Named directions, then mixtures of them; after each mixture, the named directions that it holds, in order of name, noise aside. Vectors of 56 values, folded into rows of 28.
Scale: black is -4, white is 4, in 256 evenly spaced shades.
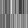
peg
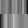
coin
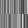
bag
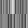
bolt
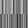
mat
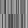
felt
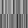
mat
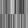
bag, bolt, peg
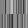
felt, mat, peg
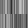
peg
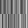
felt, mat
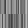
felt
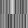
bolt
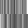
bag, coin, peg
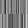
felt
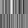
mat, peg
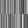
bag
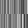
bag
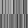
bag, mat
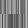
felt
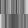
coin, felt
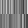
bag, mat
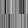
bag, felt, peg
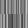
felt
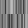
felt, mat, peg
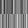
mat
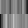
coin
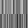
mat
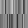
felt, mat, peg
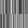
felt, peg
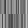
felt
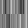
felt, peg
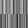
mat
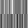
bolt, mat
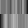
coin
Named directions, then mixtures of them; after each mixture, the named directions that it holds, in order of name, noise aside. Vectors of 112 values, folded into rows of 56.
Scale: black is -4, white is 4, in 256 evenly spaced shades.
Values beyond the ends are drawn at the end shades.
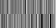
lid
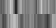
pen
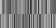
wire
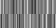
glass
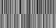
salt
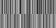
salt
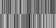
salt, wire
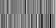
lid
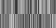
pen, wire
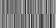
lid, wire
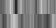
pen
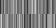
glass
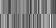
lid, wire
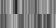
glass, pen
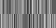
glass, wire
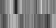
pen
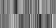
pen, wire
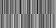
lid, salt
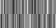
glass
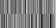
lid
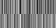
salt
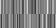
glass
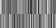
glass, wire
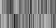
pen, wire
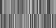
wire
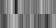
pen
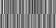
glass, salt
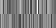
salt, wire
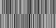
salt, wire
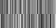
lid, salt
